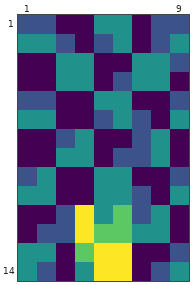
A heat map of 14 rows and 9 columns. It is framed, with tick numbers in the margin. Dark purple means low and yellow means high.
Ninth with the highest average: bottom middle. Average level on the scale: 30%. Odd patch: higher, in the bottom middle.
